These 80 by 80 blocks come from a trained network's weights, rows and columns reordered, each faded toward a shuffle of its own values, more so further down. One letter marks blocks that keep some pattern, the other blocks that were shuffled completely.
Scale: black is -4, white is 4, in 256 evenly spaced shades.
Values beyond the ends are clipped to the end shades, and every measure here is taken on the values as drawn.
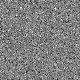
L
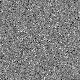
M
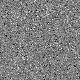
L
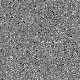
L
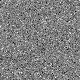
M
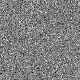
M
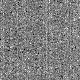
L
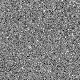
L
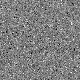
M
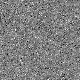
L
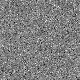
M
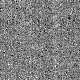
L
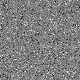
M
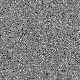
M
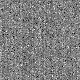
L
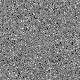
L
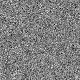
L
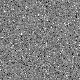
L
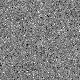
M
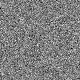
M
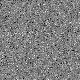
M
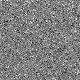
M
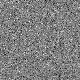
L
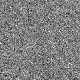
M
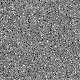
M
